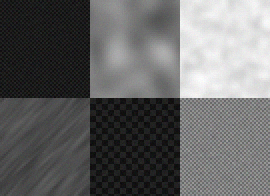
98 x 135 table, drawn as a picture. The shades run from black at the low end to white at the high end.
It is made of 2 by 3 panels. Panel 1,1: very low, checkered, faint in contrast. Panel 1,2: middling, smooth. Panel 1,3: very high, blotchy, faint in contrast. Panel 2,1: low, slanting up to the right, faint in contrast. Panel 2,2: very low, checkered, faint in contrast. Panel 2,3: middling, checkered.
